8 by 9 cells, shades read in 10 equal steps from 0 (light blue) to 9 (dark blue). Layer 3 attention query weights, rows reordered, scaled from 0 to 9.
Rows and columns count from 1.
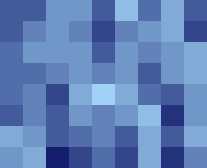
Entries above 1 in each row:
8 9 9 9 8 8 9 9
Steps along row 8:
down up down down up down up down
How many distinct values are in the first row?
5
